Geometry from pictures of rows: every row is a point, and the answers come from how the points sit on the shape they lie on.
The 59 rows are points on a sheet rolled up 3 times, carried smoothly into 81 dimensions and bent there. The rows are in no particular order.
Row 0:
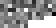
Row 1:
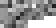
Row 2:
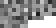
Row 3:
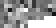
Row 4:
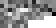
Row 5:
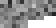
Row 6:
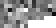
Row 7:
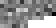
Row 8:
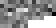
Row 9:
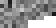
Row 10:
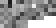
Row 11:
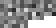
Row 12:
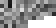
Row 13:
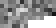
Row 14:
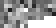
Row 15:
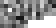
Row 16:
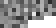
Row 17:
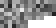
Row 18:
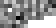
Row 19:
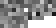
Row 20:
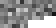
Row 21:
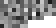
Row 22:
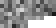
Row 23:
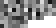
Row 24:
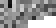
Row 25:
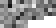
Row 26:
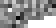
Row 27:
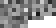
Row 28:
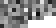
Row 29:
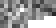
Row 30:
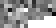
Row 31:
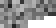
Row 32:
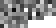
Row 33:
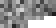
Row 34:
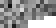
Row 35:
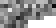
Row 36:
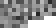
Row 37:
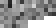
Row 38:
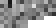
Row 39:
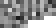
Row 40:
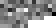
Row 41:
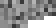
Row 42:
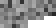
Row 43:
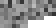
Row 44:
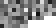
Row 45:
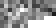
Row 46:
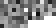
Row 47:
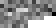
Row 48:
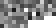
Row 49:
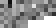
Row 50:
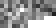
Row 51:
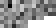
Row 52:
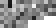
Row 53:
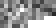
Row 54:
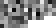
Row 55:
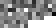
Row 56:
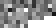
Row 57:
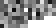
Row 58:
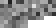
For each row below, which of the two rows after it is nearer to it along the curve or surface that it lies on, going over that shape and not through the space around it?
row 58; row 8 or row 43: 43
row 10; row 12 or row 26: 12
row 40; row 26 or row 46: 46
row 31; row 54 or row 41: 41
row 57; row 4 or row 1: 1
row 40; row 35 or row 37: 37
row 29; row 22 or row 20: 22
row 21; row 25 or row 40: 40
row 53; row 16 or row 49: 49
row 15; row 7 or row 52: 52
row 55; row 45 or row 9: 45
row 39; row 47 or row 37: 37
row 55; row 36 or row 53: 53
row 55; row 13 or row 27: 13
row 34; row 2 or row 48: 48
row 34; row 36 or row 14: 14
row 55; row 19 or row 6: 6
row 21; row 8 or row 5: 8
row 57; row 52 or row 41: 52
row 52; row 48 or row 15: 15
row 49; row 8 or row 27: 8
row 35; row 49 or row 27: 49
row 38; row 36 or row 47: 47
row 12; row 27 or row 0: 0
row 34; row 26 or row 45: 45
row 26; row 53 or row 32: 32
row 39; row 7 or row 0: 0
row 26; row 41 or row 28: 28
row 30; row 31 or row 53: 53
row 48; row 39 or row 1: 39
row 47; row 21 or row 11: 11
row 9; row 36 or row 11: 11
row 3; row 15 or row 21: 21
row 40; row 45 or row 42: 42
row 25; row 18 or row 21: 18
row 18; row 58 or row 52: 52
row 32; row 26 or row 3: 26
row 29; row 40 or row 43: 40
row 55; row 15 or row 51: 51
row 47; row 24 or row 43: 43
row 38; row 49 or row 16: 49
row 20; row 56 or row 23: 56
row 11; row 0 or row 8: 8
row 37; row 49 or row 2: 49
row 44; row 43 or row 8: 8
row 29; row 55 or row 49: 55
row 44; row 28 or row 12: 28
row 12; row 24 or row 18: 24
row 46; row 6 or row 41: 6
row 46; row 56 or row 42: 56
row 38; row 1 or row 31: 31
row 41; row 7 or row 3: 7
